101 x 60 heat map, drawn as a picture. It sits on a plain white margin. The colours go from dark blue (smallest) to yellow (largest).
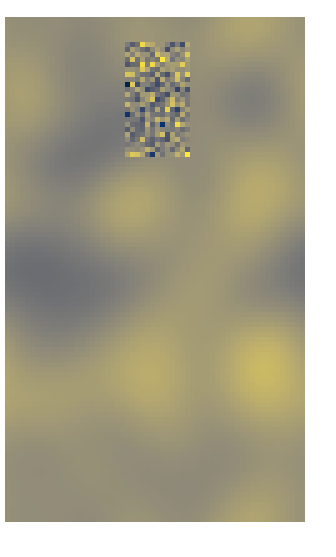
Odd patch: rougher, in the top middle. Ninth with the highest average: bottom right. Odd rows or columns: none. Ninth with the lowest average: middle left. Roughest part: top middle.
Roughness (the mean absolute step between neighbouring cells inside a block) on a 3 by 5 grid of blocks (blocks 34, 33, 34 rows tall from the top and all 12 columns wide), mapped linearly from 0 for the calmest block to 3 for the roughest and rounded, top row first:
0 0 3 0 0
0 0 0 0 0
0 0 0 0 0
